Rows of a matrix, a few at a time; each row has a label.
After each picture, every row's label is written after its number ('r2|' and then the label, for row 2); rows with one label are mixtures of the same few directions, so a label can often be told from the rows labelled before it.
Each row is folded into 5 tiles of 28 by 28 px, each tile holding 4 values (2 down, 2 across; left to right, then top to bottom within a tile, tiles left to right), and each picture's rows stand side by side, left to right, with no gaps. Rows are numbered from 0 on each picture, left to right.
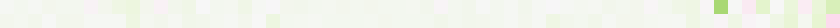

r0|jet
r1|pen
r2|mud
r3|pen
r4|jet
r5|pen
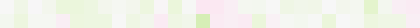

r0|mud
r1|mud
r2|jet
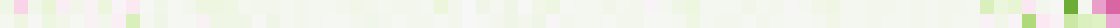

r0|pen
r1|mud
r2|mud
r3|pen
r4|jet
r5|jet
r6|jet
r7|jet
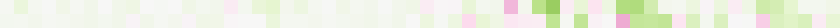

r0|pen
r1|jet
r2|pen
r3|jet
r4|mud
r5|mud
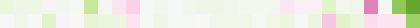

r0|jet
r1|mud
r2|jet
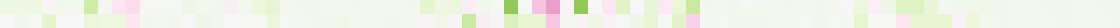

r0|jet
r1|jet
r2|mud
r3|jet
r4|pen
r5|mud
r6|mud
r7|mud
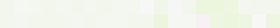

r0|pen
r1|mud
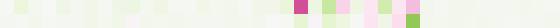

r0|pen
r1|pen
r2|pen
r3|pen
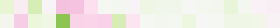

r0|mud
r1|jet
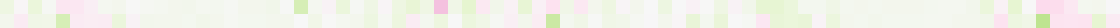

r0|mud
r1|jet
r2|pen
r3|pen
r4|pen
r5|mud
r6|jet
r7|mud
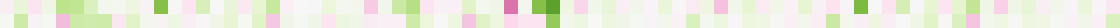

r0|mud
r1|pen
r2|jet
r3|jet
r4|pen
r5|pen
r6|pen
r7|pen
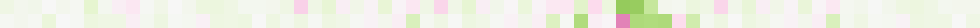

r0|jet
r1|mud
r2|pen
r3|pen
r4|mud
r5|pen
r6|mud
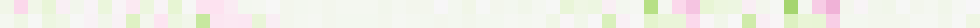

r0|pen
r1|mud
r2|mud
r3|pen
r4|jet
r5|jet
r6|pen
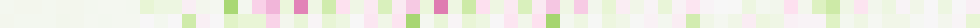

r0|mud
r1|jet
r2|pen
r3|pen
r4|pen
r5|jet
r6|pen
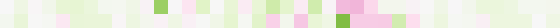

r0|mud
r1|pen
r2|mud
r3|mud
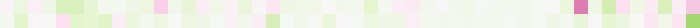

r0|mud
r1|pen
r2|jet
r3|pen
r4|pen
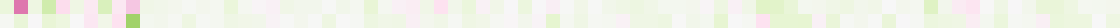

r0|pen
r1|jet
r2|jet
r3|pen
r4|mud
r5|mud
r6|jet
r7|mud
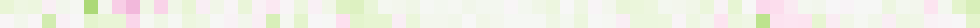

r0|jet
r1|pen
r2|mud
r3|jet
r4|mud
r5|mud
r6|jet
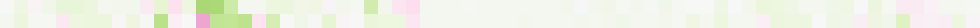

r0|mud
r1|mud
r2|jet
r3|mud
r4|pen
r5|mud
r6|mud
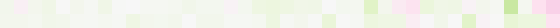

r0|pen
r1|jet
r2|jet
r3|jet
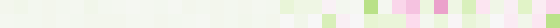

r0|jet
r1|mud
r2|jet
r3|pen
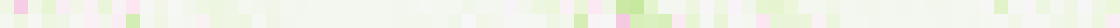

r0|pen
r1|mud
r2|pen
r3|jet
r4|mud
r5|mud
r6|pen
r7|pen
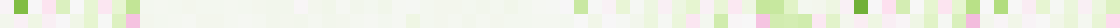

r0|pen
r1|jet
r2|pen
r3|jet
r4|pen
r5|mud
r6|pen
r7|pen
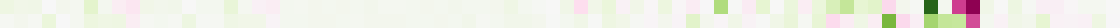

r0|jet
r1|jet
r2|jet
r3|jet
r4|pen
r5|pen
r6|jet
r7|mud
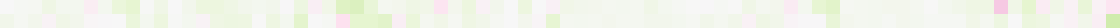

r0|jet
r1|mud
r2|mud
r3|pen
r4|jet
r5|jet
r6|jet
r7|pen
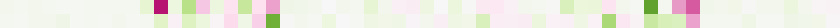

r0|mud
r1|pen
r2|jet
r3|mud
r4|jet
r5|jet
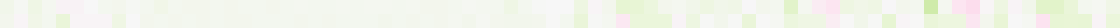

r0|mud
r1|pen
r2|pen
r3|jet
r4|mud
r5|jet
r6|jet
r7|mud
